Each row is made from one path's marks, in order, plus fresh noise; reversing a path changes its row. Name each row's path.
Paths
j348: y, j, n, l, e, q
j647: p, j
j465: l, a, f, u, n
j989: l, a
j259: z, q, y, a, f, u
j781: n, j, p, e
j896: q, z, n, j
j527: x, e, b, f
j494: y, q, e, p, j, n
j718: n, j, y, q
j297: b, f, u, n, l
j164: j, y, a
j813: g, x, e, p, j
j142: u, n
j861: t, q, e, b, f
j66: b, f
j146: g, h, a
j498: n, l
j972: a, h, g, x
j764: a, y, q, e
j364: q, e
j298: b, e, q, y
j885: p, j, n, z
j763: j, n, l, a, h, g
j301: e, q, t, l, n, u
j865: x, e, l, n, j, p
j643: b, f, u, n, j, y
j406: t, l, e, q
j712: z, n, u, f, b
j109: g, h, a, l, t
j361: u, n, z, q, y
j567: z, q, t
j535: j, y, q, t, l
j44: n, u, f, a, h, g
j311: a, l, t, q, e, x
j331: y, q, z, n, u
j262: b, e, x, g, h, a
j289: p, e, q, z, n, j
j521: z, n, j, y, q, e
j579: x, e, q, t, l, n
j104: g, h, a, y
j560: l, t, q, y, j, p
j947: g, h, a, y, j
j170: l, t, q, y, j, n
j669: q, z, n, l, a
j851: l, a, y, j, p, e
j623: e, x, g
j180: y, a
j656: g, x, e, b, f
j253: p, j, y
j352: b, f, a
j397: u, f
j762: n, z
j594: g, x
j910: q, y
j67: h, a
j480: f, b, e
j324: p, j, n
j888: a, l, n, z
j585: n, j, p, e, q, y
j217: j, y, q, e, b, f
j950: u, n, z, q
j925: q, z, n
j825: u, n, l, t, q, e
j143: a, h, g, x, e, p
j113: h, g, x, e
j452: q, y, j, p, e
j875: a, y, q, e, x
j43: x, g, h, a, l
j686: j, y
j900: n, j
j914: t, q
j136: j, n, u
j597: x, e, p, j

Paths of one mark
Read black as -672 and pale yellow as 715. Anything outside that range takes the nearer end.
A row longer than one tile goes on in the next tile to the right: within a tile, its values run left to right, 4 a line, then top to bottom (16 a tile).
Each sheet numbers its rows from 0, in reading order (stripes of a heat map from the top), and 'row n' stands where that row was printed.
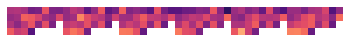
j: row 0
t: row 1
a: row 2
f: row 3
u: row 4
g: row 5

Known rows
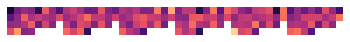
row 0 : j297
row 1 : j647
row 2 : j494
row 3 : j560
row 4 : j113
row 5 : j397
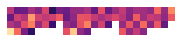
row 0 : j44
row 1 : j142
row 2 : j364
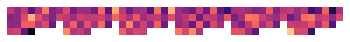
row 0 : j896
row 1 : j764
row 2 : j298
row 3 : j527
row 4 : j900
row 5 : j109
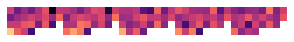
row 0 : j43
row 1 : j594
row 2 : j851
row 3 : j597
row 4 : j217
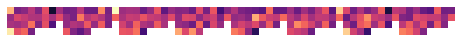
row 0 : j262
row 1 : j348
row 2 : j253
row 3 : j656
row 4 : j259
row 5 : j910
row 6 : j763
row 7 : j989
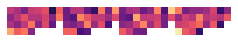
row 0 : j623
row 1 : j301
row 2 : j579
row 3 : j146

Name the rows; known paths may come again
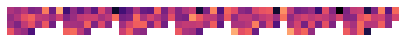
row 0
j494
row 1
j397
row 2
j498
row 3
j535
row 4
j113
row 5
j352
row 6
j560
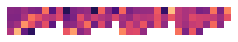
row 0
j331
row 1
j297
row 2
j875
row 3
j452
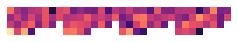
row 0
j143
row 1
j180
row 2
j136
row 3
j567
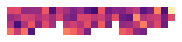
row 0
j597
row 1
j989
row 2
j579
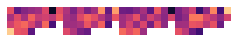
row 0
j104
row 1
j521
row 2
j66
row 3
j170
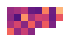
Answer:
j406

